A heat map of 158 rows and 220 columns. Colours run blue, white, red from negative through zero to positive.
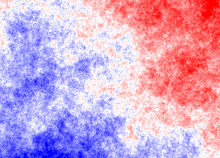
The ninth with the lowest average is the bottom left. No row or column stands out. On average the colour sits 50% of the way up the scale. The ninth with the highest average is the top right. There is an overall slope up to the top right.
